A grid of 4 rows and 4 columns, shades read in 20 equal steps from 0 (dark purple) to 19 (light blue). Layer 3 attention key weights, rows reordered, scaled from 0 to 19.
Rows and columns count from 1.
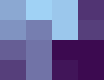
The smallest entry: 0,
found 3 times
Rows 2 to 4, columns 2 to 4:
11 18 5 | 10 0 0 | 10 1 0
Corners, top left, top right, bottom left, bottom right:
15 4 5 0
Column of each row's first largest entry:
2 3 2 2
